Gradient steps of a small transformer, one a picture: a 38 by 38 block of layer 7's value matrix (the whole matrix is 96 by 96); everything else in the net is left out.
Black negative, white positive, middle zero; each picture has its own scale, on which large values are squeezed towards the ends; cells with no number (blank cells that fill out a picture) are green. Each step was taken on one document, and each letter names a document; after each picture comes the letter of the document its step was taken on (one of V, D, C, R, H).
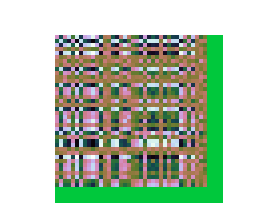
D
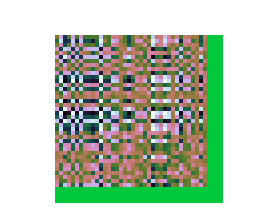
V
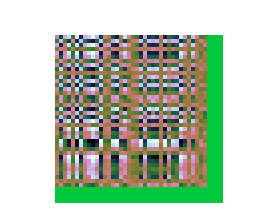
D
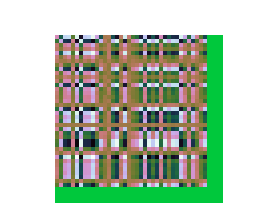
D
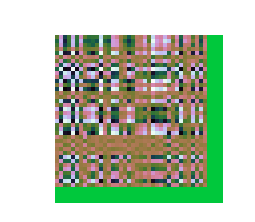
V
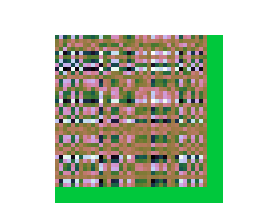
V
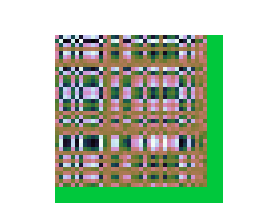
D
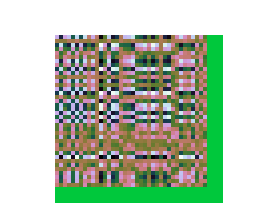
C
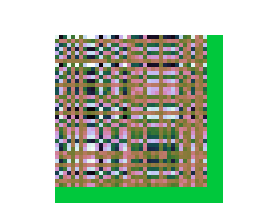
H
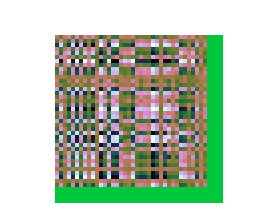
C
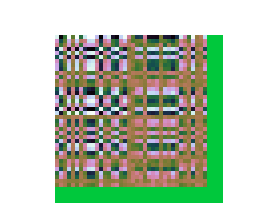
H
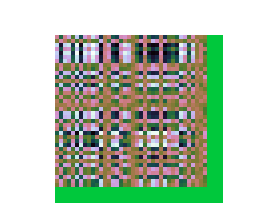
D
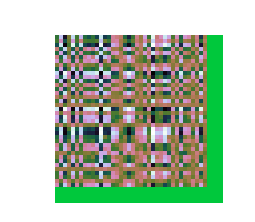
V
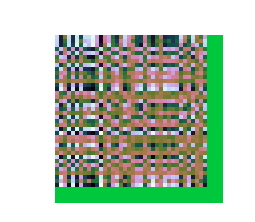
H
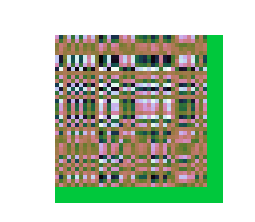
C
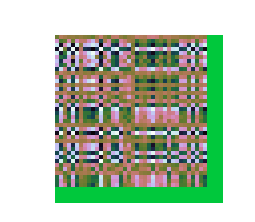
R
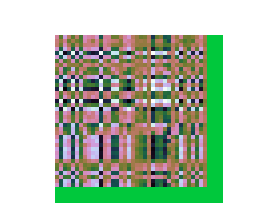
V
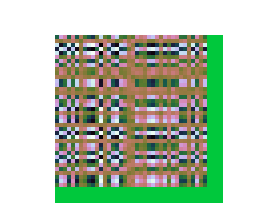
R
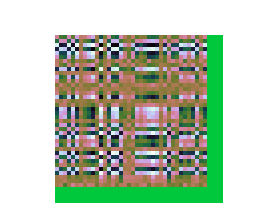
R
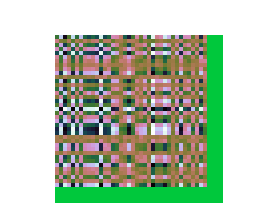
V
